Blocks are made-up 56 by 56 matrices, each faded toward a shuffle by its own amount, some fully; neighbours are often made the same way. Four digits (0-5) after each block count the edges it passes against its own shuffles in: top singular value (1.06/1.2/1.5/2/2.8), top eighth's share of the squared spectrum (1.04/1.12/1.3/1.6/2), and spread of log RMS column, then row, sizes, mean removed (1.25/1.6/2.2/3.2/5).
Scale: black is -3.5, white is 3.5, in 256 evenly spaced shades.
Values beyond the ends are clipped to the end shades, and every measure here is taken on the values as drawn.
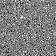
1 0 0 0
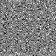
3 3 1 1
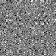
4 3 1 1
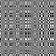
5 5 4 4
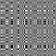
5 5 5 4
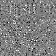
3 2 1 1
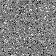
2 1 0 0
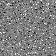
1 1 0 0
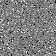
2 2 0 0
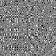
4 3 2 1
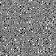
3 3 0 1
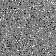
1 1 0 0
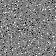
2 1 0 0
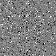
3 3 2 1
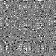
4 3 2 2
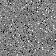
2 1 0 0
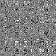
4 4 2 2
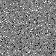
1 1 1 0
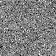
0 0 0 0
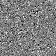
0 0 0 0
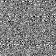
1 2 0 3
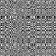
5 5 4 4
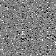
3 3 1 1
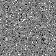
2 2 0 0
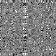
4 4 2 1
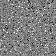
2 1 0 0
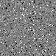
1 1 0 0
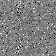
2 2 1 0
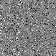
2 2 0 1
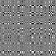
5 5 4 4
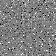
2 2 0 0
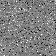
1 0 0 0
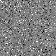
3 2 1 1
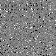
3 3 1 1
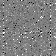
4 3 1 1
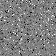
2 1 0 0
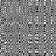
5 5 3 3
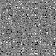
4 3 2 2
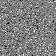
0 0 0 0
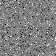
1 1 0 0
